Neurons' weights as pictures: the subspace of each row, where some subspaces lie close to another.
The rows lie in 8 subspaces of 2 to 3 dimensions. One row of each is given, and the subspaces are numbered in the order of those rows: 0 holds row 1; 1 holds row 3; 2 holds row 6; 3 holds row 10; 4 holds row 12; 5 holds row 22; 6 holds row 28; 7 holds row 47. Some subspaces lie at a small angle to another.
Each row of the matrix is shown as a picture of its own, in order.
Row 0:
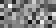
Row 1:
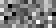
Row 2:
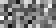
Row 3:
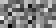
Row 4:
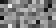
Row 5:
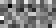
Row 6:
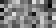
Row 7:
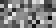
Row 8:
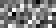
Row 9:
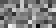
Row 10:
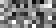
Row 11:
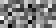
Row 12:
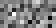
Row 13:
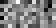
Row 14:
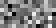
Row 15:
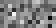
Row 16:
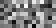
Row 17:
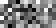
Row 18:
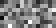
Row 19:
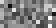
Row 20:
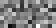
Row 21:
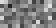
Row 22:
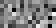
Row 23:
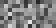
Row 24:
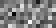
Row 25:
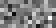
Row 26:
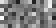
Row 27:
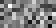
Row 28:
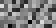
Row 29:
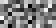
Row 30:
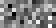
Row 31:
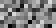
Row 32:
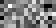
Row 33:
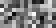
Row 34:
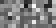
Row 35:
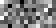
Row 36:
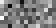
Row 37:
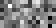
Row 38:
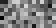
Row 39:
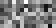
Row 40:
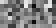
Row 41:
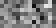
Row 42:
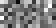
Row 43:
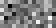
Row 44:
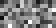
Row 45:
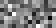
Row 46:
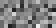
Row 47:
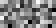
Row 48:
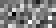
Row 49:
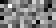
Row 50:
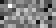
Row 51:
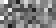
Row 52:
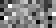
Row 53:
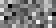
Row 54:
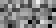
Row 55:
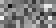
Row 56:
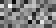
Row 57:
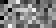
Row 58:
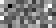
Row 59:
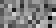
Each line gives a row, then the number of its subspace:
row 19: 5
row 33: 2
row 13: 2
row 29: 1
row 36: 7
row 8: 4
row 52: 0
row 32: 6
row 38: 3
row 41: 3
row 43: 0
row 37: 7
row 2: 2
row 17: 3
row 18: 7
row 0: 6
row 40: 3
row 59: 5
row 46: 5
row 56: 6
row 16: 3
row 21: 1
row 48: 4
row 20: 5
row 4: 1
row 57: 3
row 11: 1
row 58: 4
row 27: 6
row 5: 6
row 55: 6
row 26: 2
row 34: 3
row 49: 1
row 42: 2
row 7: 1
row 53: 0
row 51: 3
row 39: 6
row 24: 4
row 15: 4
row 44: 7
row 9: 5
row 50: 5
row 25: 0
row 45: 0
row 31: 6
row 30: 4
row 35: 7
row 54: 7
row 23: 2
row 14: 0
